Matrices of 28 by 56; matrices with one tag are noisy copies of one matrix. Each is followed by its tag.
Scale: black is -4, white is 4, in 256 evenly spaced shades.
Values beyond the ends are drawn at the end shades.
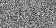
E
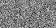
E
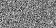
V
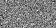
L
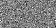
V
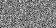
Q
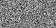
V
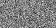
E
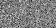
Q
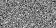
L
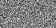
L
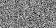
E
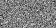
L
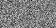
Q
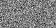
V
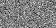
E
